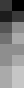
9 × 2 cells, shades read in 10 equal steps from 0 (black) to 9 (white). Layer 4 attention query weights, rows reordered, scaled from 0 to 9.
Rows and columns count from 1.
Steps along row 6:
up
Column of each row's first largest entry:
1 2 2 2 1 2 2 2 1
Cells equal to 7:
2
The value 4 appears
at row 4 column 1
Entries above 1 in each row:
1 1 2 2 2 2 2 2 2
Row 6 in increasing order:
5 6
